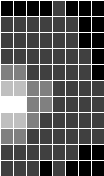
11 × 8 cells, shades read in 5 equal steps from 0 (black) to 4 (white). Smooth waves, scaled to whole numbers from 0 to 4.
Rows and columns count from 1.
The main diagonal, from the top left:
0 1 1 1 1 1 1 1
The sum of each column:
19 19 13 11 11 9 6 4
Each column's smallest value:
0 0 0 0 1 0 0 0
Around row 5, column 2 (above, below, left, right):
1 3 2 1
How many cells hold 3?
4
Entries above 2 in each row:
0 0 0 0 0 2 2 2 0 0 0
